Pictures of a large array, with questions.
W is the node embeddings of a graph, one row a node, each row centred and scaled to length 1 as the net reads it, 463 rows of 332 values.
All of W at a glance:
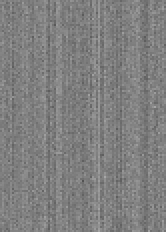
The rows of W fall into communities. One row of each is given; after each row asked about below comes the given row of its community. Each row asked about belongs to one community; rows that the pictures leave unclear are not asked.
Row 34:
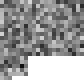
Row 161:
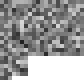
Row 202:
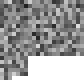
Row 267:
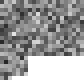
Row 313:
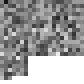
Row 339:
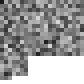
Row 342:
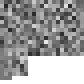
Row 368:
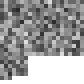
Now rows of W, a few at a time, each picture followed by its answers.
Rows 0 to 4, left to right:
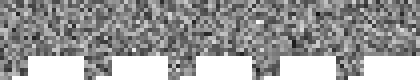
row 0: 202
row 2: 161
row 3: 313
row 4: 368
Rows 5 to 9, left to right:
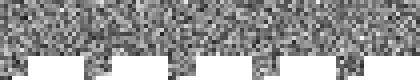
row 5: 342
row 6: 161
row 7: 339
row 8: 161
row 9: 313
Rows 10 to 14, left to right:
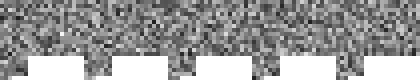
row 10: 313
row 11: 202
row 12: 161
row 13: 368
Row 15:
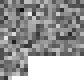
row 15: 202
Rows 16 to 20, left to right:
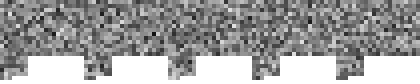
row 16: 34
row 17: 202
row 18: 34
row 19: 202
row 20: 339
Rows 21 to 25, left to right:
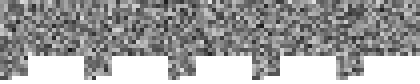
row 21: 368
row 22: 34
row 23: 342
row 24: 339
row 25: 267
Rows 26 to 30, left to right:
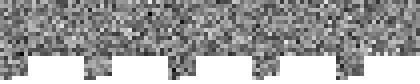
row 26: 267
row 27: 339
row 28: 313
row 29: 267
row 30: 368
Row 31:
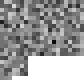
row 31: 202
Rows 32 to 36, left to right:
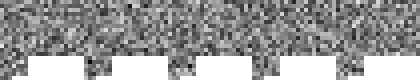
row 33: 267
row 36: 161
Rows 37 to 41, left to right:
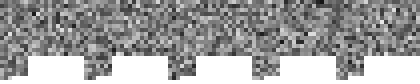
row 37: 313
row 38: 267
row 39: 313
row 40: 34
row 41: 161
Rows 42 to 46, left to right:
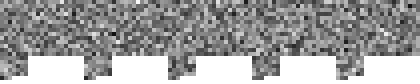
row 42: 339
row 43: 339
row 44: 342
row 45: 313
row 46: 202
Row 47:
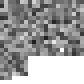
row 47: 368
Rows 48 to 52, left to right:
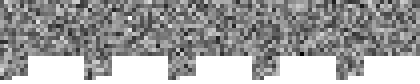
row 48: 339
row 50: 339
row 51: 34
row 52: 342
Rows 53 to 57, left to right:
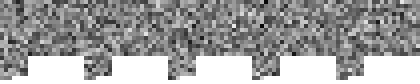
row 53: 202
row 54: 313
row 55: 161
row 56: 313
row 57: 267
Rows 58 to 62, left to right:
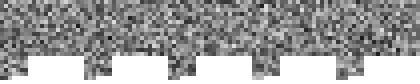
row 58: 161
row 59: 368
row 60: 313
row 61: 202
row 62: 339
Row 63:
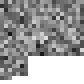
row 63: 313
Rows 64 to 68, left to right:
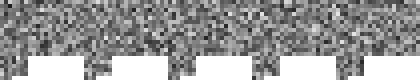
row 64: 313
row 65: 161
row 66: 368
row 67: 368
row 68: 313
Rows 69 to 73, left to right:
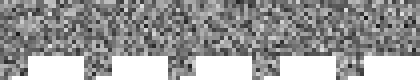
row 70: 161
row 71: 34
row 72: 339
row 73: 161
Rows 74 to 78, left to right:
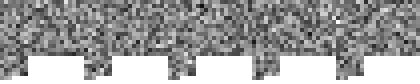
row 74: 202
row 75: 202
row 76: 202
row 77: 267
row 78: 368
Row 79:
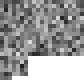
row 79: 342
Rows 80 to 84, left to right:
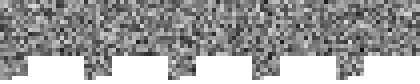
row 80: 267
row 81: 202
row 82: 161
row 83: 368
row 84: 267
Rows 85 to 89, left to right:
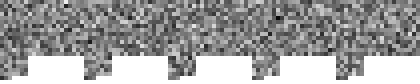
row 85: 161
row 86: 161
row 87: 267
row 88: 202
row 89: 161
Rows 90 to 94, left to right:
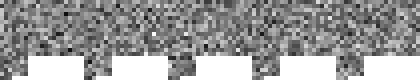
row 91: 161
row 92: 267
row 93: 313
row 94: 34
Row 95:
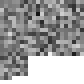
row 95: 339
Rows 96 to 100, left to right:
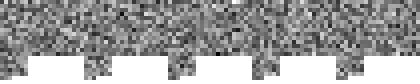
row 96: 368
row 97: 34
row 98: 342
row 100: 161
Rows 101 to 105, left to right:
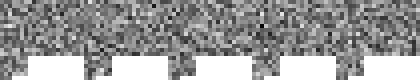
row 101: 161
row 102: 202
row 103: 267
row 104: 34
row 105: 368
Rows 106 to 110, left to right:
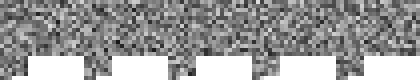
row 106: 313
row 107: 368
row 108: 202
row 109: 339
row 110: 368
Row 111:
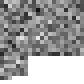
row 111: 339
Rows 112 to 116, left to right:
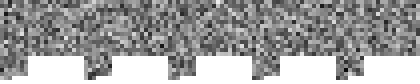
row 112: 34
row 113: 267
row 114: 368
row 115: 339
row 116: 368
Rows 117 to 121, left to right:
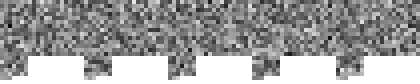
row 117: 34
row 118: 342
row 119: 368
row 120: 342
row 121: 34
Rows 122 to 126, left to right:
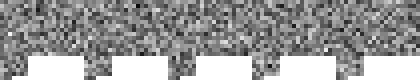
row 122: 267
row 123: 339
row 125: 161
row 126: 339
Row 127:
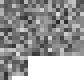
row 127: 342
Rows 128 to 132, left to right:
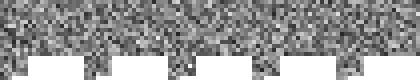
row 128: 161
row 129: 368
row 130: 202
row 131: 202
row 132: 34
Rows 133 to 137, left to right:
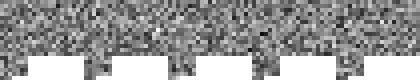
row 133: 267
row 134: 161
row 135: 368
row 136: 368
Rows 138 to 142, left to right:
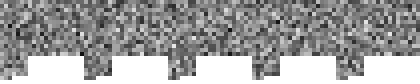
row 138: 34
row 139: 313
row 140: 339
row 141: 313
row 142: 202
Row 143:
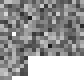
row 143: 202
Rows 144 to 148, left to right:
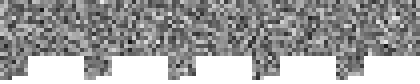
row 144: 368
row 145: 34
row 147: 339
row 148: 161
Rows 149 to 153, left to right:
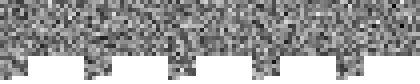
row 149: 342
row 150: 267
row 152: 202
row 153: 202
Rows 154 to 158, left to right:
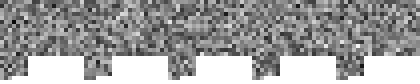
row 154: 313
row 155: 161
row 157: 313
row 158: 313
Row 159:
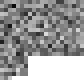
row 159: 267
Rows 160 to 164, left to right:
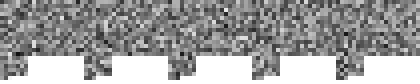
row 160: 267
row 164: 161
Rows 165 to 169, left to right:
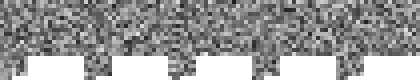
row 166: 313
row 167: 267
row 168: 368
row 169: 267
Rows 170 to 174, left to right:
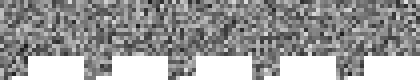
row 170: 313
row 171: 161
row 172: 339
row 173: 202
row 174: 313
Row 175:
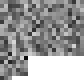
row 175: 368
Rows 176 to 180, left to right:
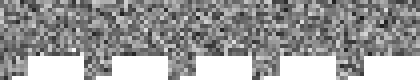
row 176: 339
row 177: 161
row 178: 339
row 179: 339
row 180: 202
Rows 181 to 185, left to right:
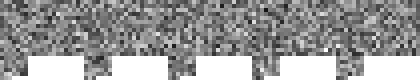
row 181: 202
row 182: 34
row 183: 313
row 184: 161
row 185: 339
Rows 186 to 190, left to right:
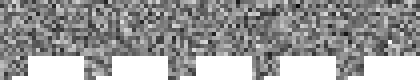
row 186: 339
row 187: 342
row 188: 161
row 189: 267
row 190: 313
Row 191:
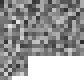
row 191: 161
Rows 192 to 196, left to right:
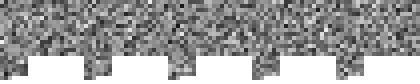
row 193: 313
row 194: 339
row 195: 161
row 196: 161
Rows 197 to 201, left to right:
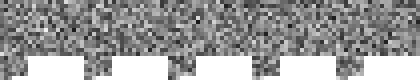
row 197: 267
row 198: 342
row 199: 342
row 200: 313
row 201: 34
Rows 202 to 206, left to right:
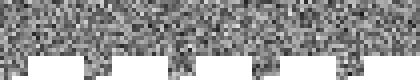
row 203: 339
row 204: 34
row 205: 342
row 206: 267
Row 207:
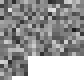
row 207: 313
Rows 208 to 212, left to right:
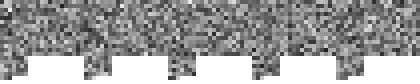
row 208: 267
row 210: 339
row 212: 267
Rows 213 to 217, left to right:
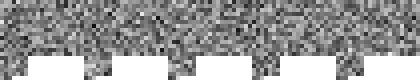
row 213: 267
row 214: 339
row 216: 313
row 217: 368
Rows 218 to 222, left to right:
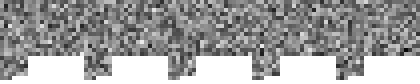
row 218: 342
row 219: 34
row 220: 267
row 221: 202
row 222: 313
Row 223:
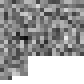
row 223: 34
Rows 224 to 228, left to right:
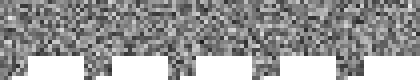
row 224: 342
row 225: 313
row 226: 368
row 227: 339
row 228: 313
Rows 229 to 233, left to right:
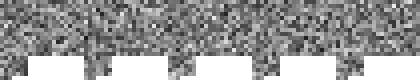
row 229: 313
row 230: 267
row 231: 34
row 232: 313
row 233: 342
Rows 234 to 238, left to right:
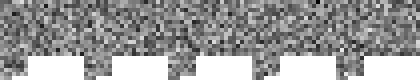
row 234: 34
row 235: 202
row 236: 161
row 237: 267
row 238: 202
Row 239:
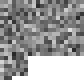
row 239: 267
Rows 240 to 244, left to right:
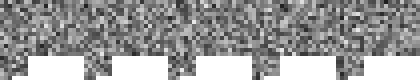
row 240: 313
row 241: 161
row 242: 368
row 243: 339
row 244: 313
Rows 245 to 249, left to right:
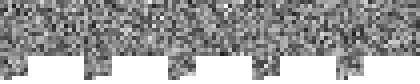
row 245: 267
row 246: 339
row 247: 342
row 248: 313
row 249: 34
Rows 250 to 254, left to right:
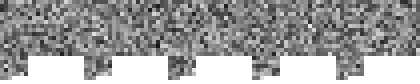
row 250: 161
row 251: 342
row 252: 342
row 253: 202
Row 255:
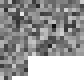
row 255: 313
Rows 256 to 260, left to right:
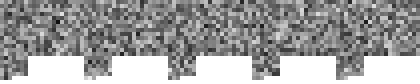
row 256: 313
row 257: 34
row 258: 368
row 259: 202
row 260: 34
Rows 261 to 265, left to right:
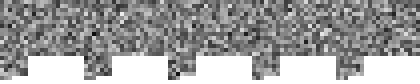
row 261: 202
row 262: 368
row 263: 161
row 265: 34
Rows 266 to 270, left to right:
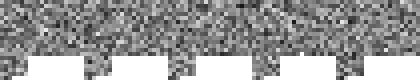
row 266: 342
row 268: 339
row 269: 339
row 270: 313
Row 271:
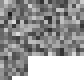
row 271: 267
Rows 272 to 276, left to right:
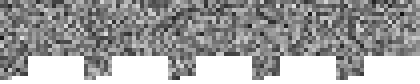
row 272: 313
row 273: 34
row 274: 267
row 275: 313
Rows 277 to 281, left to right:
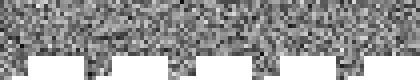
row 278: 267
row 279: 202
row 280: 368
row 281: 202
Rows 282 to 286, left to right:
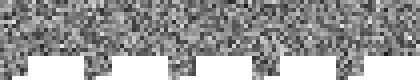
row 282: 267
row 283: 267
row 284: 202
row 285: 368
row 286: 161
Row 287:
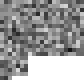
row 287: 161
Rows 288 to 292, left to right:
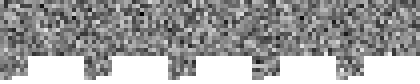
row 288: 342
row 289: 267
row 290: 342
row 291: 267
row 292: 34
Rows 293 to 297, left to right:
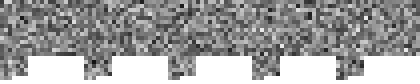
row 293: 202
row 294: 34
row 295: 267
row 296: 313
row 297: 342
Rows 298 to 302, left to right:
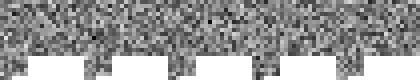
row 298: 342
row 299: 161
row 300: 342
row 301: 313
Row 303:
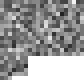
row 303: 342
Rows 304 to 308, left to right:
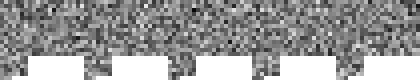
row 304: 202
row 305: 161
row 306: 267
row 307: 339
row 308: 34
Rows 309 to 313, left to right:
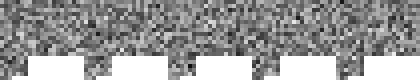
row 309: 313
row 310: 34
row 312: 161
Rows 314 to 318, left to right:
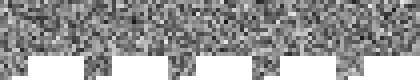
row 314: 368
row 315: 368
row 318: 342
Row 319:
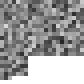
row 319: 313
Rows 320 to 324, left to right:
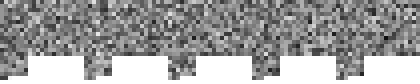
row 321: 202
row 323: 313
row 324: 339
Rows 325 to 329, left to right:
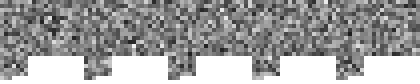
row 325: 34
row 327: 161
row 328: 202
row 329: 34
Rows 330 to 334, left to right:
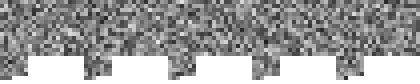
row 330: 368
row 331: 313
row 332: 267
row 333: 342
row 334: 34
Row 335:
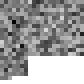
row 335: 313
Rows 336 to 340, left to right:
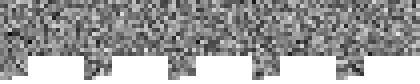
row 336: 34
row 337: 342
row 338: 368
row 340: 202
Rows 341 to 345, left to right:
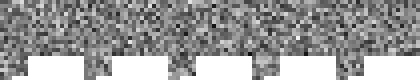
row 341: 161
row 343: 34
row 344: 339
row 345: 202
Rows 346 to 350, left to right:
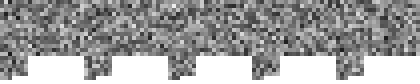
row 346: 368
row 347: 267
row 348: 267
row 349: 342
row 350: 339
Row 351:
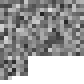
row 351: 313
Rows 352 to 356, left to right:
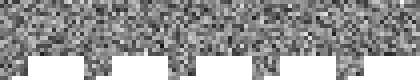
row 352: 313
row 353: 368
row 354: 202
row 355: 368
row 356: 339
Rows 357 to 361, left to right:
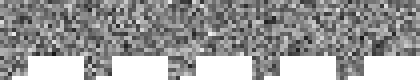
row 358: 161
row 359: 342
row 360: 313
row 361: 313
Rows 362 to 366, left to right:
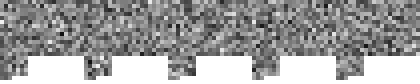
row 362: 342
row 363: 267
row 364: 202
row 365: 34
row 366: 339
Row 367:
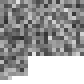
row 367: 34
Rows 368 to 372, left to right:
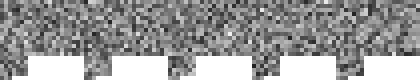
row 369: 339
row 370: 34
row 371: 313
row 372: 202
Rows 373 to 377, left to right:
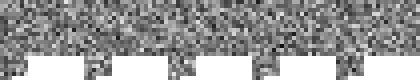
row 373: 267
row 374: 339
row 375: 368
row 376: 161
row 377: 368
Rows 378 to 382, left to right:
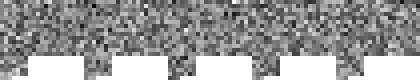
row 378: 202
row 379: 161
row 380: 313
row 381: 313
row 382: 34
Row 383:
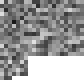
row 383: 313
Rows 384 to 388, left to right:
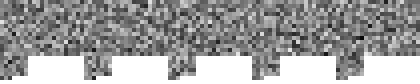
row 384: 368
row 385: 368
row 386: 161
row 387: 161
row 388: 34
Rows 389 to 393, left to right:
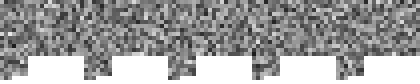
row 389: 342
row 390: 368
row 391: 161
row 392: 202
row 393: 267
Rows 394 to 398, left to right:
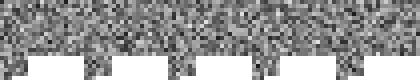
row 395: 368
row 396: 368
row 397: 368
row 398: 368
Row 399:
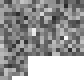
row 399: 34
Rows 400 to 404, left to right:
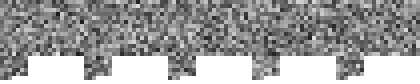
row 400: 313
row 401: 342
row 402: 368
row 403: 339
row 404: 267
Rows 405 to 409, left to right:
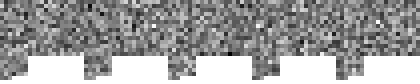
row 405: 342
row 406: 342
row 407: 202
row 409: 161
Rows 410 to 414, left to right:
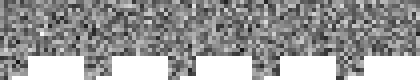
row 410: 342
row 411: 34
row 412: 202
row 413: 202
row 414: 368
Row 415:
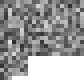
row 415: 161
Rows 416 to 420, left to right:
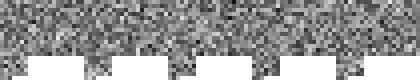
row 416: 34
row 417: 34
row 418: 202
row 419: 313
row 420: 339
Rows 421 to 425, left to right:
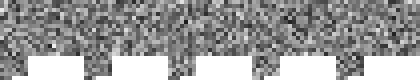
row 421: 368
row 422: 313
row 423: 267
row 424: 34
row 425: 313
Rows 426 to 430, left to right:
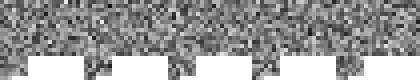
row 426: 202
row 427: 342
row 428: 368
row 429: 368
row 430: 34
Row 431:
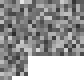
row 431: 34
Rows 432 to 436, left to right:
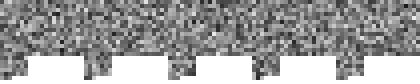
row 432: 267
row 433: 339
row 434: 202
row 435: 313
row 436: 161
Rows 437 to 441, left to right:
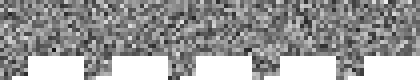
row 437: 313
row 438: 161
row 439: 267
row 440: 342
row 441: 202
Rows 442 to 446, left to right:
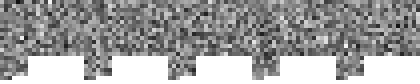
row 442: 342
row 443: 368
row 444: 161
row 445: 34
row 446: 161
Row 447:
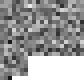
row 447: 267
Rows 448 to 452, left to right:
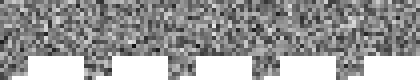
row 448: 161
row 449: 202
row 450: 342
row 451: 342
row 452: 161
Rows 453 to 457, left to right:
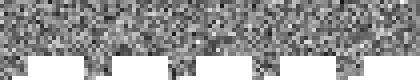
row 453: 34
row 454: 202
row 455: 313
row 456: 161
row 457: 342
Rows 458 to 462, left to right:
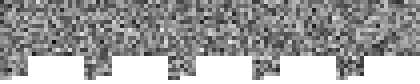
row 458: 202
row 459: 202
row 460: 368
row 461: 161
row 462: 313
